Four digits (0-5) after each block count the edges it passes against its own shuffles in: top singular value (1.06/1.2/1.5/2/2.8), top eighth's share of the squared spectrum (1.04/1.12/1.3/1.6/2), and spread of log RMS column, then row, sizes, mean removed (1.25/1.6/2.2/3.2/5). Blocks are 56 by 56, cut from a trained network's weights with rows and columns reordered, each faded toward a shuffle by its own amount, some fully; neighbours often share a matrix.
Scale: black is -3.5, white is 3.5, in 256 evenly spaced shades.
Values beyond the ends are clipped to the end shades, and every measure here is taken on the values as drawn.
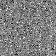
0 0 0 0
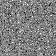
0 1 0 0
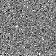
2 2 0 1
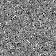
0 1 0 0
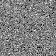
2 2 0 0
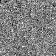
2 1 0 0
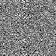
3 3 1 1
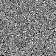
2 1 0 0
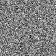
2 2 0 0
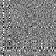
4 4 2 2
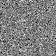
2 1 0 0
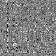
3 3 1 1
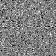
3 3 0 1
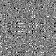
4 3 1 2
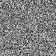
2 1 0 0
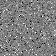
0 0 0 0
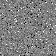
1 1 0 0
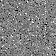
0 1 0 0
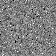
0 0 0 0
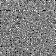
2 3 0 1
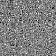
3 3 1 1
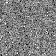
0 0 0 0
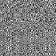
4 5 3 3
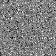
2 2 0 1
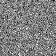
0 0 0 0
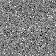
1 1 0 0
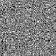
3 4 2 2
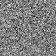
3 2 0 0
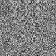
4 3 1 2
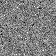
0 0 0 0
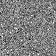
1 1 0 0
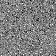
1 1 0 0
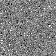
2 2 1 0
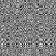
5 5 2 3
